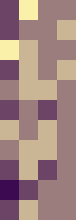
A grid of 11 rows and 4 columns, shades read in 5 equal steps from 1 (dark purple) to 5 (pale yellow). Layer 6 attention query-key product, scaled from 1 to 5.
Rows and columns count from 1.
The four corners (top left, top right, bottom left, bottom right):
2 3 2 3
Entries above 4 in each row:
1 0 1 0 0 0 0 0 0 0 0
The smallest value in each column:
1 2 2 3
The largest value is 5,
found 2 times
